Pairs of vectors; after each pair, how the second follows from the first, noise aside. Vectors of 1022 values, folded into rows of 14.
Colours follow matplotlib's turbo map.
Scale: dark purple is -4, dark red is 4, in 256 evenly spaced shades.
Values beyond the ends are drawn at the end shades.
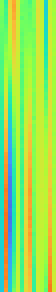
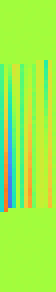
partly zeroed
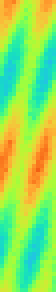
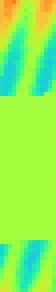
partly zeroed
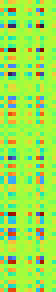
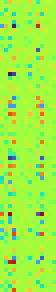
partly zeroed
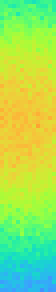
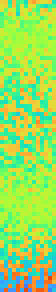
sign-scrambled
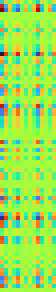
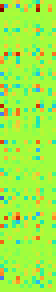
partly zeroed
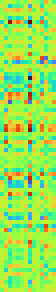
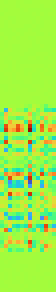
partly zeroed
